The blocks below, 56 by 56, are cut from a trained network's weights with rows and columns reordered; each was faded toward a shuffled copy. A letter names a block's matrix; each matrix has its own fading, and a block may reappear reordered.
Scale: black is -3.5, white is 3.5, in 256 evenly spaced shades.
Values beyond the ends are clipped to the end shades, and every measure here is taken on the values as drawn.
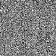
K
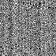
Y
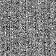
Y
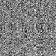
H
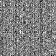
Y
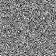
K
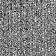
Y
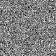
K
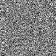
K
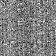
Y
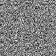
H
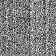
Y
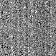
Y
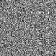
H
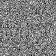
K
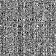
Y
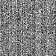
Y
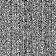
Y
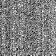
Y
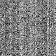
Y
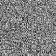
H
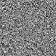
H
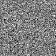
K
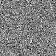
K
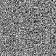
H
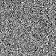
H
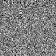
K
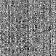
Y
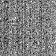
Y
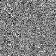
K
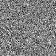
K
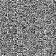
H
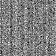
Y
